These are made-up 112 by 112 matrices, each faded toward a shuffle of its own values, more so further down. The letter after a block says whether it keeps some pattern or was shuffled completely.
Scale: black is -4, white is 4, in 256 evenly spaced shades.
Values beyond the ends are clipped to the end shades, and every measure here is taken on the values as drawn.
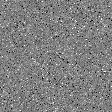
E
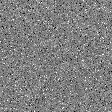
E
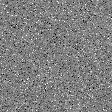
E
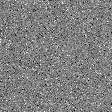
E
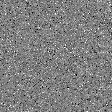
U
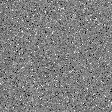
E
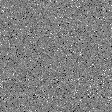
U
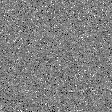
U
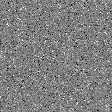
U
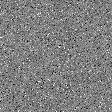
E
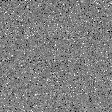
U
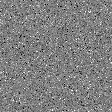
E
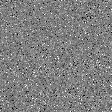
U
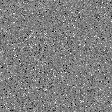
U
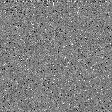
U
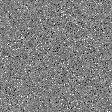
E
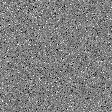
E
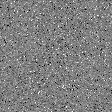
E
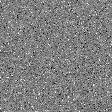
E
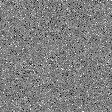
E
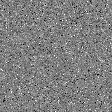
U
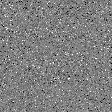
U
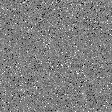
U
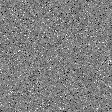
E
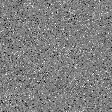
E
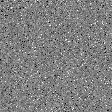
U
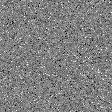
U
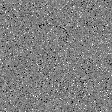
U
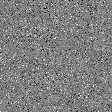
U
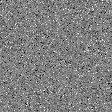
U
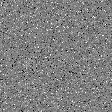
U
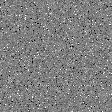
U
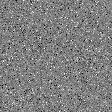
U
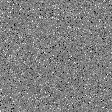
U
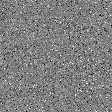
E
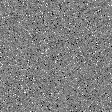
E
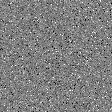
E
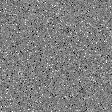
E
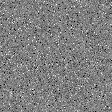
U
